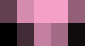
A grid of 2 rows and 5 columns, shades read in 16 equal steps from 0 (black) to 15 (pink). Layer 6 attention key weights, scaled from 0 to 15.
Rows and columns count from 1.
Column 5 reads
9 1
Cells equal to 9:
1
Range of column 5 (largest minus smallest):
8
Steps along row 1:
up up same down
